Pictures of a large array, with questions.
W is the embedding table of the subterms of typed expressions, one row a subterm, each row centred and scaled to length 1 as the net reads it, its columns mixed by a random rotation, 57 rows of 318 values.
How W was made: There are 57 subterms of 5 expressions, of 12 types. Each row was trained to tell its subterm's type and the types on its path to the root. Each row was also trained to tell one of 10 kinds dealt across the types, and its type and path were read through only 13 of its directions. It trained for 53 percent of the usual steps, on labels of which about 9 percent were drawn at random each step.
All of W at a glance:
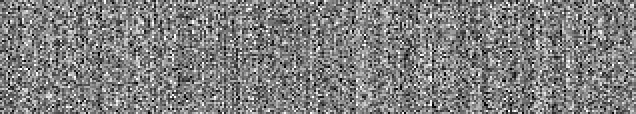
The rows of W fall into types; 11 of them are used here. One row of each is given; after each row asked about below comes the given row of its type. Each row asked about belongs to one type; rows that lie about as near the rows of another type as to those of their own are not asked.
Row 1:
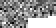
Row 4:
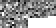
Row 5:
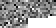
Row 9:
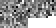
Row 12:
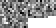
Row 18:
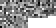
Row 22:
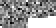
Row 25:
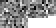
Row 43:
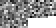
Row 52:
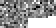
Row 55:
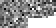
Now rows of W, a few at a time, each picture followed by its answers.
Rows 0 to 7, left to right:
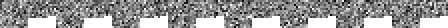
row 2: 55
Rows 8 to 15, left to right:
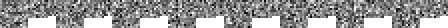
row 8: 4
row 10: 18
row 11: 18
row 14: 5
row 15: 12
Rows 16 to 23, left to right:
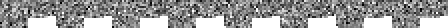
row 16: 12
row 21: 52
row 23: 4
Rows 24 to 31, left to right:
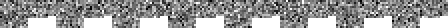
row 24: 43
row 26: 52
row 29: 9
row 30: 22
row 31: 12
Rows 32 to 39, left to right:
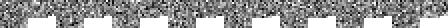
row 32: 22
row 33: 18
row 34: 52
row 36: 12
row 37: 43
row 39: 12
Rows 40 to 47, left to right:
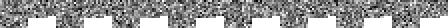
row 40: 4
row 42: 18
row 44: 5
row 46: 52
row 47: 9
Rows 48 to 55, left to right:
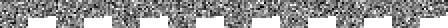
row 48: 4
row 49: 18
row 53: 1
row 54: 5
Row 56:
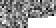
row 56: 52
